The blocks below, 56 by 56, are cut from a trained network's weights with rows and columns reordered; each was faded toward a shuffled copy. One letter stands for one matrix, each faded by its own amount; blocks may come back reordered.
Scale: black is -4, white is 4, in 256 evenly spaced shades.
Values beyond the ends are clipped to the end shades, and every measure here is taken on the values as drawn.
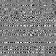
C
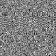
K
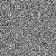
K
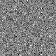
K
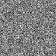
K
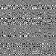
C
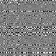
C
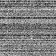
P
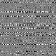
C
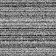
P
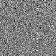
K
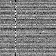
P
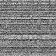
P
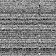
P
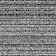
P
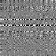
C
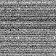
P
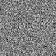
K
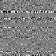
C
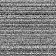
P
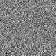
K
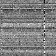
P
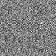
K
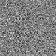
K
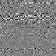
C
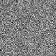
K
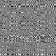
C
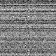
P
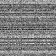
P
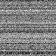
P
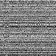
P
